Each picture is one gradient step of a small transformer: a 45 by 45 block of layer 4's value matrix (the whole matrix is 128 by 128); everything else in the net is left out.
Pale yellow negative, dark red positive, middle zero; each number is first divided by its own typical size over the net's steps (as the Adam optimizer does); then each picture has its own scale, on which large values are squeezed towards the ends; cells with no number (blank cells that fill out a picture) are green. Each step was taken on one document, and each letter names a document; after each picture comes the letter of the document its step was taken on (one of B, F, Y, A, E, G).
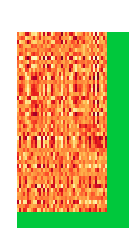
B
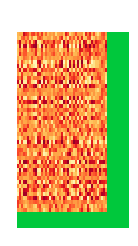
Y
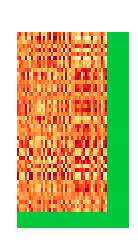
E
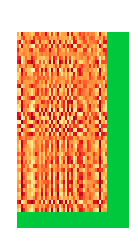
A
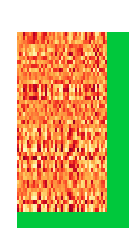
Y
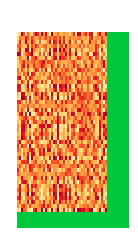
A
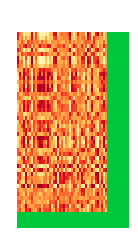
E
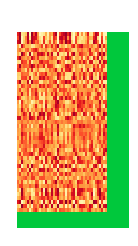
A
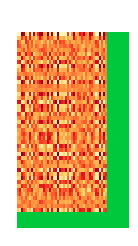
A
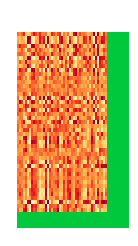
B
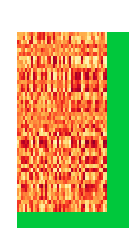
E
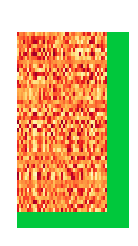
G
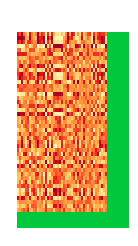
G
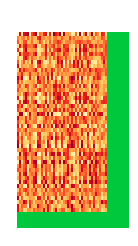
Y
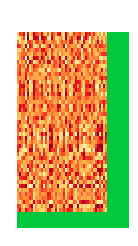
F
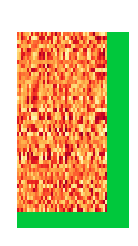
G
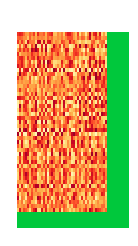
Y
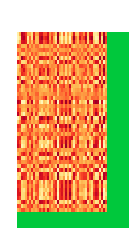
A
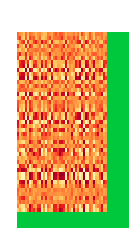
E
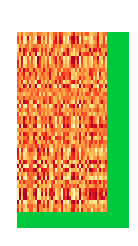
Y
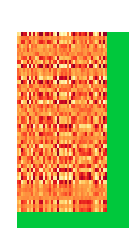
A
